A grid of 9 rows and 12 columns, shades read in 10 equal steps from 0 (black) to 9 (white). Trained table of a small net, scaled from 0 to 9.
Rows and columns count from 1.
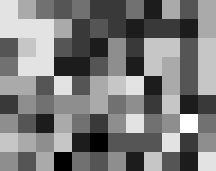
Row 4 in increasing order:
1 1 1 3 3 4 5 6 7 7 8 8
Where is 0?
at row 8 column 6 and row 9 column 4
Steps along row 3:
up up down down down up down up same down up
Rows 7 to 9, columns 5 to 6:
4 2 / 1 0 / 4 3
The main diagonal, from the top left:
8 8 8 1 3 6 5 3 7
